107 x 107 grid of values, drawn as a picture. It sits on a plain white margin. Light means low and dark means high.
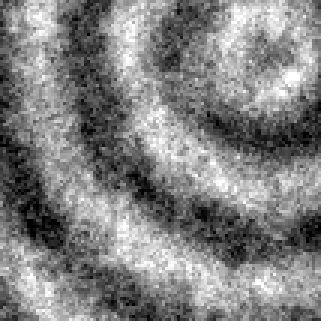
The halves do not mirror each other. On average the colour sits 50% of the way up the scale. Concentric rings centre on the top right. The ninth with the lowest average is the top right. There is no overall slope.
